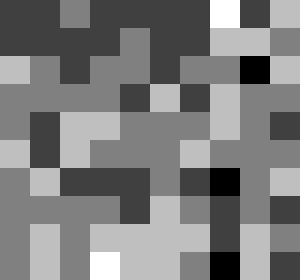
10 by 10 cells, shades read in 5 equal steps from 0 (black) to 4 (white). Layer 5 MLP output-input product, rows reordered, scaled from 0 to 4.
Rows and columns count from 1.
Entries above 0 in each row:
10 10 9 10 10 10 9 10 10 9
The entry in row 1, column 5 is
1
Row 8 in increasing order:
1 1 1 2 2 2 2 2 2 3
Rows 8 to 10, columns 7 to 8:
2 1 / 3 1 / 2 0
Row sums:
16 16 18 20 21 22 16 18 25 23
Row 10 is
2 3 2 4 3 3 2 0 3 1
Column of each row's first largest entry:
8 8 1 6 3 1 2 6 2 4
